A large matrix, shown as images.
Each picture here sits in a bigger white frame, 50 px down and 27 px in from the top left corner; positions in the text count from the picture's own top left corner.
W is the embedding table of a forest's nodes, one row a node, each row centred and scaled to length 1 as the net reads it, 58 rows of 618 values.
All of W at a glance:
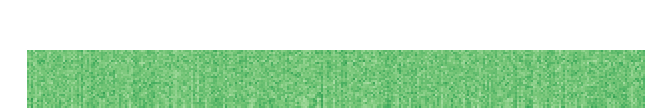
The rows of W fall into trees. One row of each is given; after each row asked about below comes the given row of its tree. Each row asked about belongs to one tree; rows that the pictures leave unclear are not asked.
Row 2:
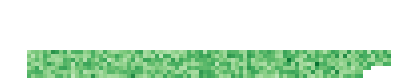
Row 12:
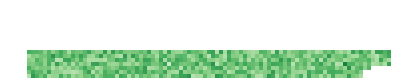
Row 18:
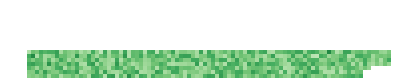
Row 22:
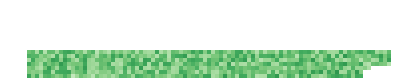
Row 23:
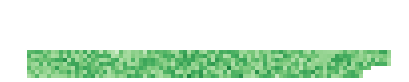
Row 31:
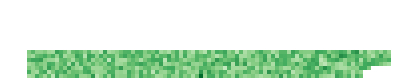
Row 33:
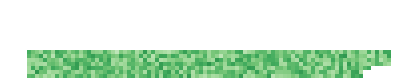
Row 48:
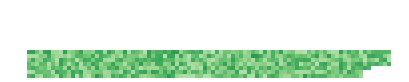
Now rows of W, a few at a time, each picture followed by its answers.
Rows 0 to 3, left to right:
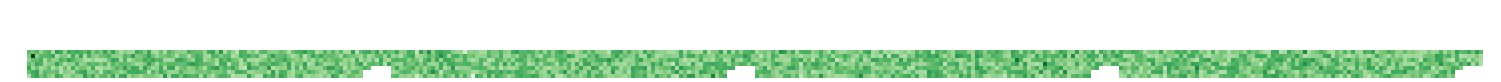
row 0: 12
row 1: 48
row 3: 23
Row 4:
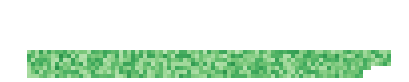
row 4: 18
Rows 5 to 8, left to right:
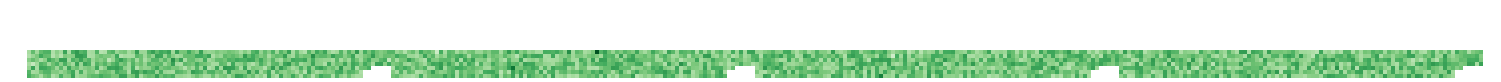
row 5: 48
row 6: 33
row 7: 31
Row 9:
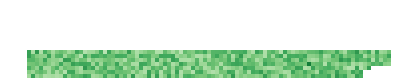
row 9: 33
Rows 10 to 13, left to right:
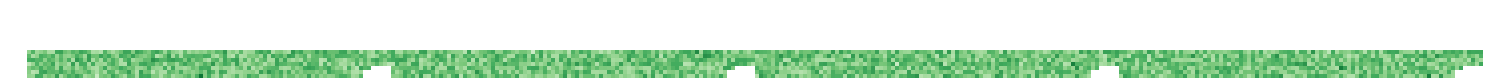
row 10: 31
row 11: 31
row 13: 12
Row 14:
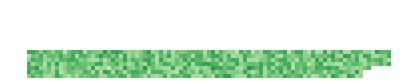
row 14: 12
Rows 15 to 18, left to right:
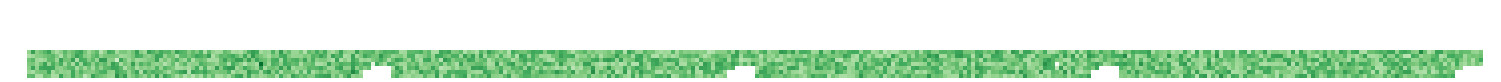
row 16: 48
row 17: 2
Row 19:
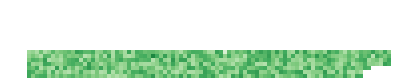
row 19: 2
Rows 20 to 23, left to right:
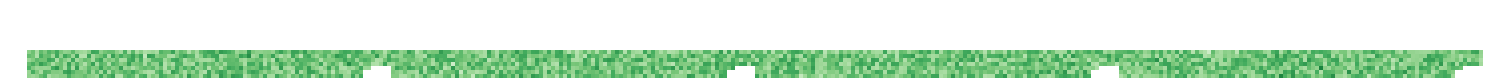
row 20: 18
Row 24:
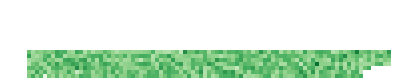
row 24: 33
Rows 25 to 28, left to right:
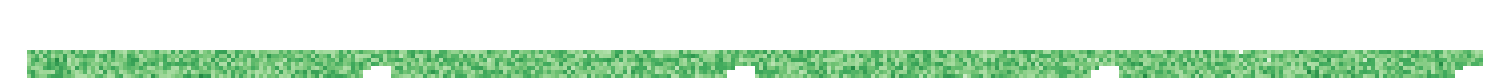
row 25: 22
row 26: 48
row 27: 12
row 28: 18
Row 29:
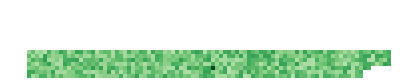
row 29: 2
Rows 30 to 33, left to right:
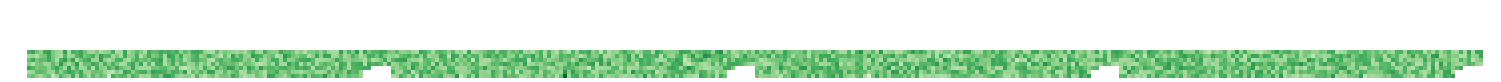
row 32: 33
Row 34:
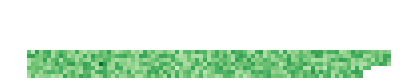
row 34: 33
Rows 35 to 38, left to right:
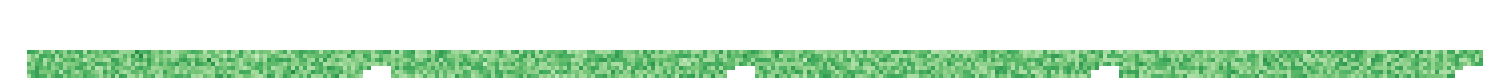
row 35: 12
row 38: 2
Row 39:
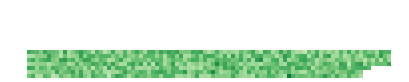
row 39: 48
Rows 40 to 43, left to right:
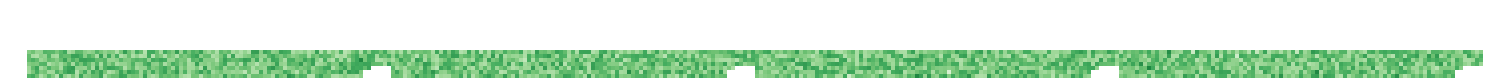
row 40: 48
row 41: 22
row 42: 23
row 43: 18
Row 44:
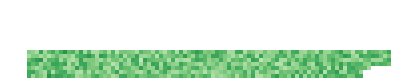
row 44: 22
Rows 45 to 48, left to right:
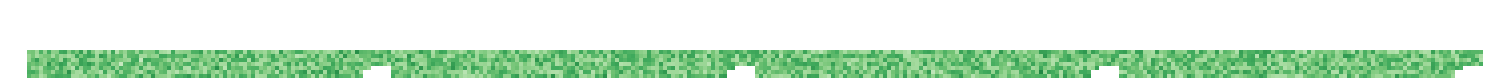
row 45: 22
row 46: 2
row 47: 33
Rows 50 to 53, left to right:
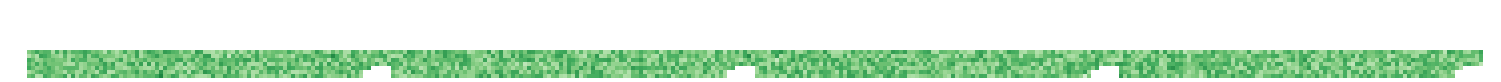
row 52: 48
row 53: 22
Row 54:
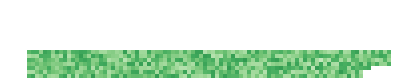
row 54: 48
